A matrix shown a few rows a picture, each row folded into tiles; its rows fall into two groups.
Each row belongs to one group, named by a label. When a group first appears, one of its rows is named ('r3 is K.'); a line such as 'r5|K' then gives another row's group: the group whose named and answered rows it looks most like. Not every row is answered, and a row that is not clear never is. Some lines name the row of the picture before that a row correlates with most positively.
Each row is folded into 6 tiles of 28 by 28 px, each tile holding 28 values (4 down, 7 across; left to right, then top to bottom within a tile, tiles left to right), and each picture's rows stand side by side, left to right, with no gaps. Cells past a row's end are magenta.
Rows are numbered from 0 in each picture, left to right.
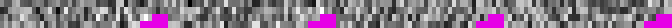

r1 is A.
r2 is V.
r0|A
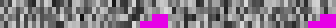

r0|V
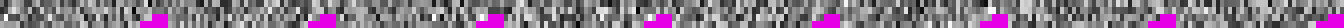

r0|A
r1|V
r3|A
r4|V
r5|A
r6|V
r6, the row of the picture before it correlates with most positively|0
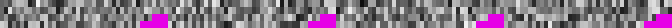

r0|V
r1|V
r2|A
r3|V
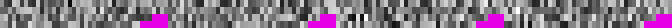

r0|V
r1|V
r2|V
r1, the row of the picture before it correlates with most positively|1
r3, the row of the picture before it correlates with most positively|1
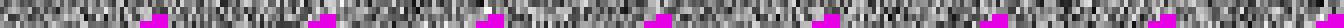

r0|A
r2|A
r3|V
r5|V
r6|V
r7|A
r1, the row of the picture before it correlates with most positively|1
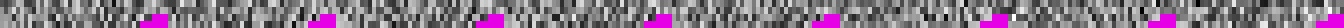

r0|V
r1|V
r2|V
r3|V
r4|V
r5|A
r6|A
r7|A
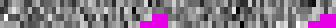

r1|A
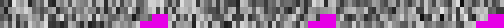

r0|V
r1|V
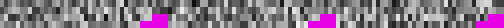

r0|A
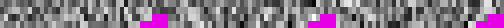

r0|A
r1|A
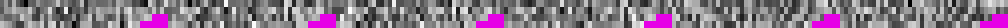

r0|A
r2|A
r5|V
